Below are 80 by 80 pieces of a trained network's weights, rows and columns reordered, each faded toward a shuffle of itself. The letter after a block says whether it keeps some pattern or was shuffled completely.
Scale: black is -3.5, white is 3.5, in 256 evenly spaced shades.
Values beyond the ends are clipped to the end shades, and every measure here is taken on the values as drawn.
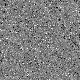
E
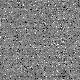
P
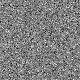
E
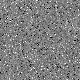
E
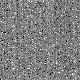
P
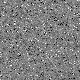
E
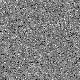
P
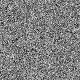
E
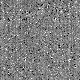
P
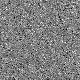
E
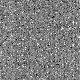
P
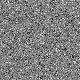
E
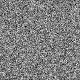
P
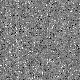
P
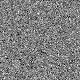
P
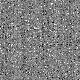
P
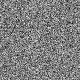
P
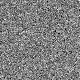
E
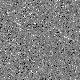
E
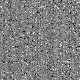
P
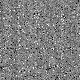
P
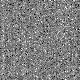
P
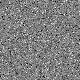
E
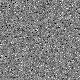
E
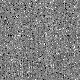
P
